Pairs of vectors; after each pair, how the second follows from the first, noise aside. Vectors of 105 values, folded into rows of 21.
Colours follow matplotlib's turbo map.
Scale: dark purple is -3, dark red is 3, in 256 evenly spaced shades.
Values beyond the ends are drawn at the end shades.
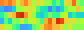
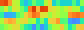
wrapped around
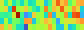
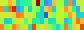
wrapped around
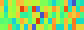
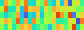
wrapped around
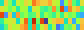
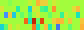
partly zeroed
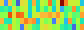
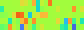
partly zeroed
